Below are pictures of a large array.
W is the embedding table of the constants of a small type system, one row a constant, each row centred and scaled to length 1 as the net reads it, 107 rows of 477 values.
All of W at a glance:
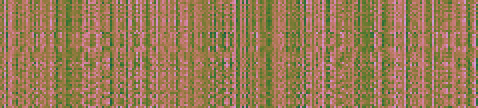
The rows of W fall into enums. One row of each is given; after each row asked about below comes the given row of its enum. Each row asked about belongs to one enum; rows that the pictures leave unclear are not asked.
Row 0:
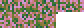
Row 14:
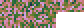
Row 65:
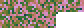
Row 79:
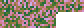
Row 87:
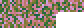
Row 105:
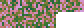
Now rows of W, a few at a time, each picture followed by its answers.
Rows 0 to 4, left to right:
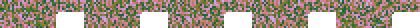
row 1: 87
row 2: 87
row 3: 87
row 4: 79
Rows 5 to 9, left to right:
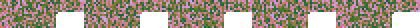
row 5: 105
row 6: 87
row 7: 0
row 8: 0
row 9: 105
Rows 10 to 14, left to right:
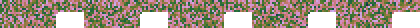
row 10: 87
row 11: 79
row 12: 0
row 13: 65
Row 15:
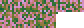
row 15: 0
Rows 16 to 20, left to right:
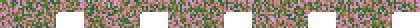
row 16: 105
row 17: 79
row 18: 0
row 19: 87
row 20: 0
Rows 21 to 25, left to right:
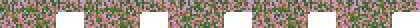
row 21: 0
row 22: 0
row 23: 105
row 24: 0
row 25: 105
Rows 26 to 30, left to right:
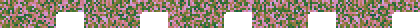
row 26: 65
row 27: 87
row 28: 105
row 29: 0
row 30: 87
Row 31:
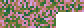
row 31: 79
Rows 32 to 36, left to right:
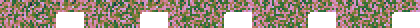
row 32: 14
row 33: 14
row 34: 105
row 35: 105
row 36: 105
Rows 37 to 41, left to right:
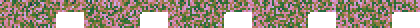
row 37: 14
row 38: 79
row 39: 105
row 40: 105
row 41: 0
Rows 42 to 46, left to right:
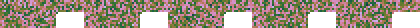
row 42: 79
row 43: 105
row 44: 65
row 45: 105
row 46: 14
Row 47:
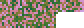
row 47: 105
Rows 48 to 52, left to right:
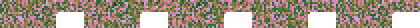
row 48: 87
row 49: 14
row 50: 14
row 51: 0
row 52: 87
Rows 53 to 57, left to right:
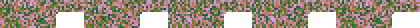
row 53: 79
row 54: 65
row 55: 87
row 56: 87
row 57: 79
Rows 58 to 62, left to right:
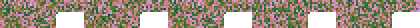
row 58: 79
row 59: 65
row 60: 79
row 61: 0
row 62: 105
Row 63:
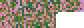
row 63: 105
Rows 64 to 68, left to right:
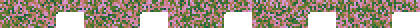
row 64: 65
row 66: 105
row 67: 79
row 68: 0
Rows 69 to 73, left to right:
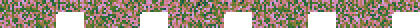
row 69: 0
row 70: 65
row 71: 14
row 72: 0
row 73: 87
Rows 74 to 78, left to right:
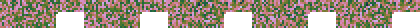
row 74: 105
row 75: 0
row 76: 14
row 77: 87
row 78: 14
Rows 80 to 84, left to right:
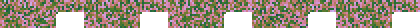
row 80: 79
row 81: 0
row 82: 105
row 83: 65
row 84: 0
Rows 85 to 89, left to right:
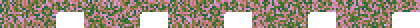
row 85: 87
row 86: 79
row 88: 105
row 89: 105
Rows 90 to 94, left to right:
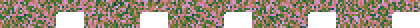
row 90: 65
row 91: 14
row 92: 65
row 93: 65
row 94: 87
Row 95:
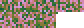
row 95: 0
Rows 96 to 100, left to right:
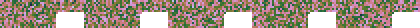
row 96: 14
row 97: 87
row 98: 79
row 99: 105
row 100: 65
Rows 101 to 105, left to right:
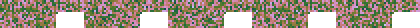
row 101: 0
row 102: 65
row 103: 79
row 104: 0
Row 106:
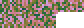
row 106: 87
